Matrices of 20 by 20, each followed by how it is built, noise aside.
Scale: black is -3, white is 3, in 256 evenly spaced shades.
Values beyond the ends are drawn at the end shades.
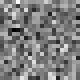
noise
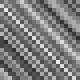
Toeplitz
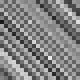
Toeplitz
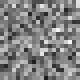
noise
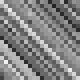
Toeplitz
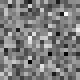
noise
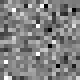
noise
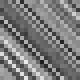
Toeplitz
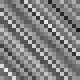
Toeplitz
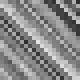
Toeplitz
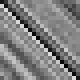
Toeplitz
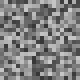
noise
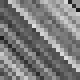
Toeplitz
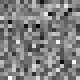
noise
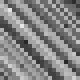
Toeplitz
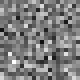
noise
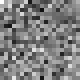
noise
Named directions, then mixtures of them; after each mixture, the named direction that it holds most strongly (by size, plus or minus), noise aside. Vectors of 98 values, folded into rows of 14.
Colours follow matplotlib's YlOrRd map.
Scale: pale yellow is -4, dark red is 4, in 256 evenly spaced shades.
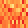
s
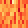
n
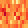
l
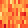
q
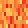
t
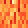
n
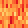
t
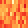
n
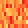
t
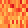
s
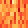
n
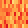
t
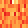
n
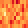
l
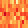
l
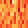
n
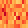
l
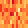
n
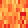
q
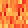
t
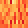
n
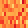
s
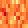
l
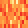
l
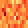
l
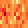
l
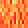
n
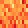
s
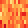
q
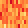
q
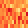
s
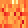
l
